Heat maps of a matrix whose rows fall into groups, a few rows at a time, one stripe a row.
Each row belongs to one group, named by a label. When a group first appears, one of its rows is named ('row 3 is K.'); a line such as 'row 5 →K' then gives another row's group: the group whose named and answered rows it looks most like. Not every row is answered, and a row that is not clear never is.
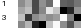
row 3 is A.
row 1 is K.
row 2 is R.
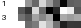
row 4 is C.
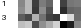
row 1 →K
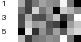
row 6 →A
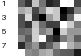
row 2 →R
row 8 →C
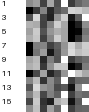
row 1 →K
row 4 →R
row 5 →R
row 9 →K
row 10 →R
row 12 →K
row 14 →K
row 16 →K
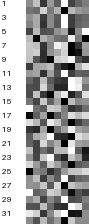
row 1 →K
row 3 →K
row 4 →K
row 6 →A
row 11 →K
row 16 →C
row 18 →C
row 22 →A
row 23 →A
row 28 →C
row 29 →K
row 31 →R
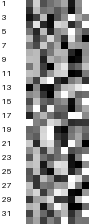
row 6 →A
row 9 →R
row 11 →R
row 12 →A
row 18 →C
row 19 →A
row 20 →A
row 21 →A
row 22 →K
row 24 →R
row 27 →A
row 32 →K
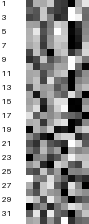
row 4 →R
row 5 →R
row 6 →R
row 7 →R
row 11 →R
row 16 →R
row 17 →C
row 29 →C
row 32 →K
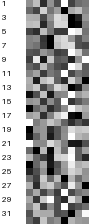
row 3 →R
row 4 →R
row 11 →K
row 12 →A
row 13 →R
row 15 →K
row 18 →C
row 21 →C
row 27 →A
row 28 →K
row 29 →A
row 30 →K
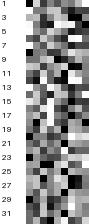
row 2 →C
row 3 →R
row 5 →C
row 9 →A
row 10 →R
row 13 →C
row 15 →C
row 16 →A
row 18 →A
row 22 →K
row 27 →R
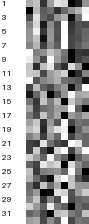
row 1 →R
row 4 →K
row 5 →K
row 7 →K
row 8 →C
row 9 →C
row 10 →A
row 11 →R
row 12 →C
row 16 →A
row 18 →K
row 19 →R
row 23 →C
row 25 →A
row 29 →K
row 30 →C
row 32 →K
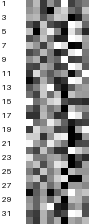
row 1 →K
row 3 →R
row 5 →A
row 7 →R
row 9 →K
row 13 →A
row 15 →C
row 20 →R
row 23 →C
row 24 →R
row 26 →R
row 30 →A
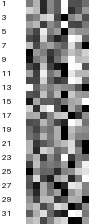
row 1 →K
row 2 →K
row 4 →K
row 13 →C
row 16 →A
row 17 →R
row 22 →A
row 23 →K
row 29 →A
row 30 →R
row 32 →R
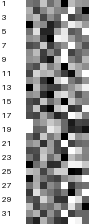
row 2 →A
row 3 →K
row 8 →K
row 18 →C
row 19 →C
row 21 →K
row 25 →R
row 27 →K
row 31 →K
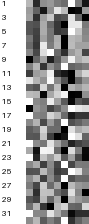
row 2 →R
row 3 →A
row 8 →A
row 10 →K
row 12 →C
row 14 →R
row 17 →C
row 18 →K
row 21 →C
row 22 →A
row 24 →K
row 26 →K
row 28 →A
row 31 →C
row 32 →K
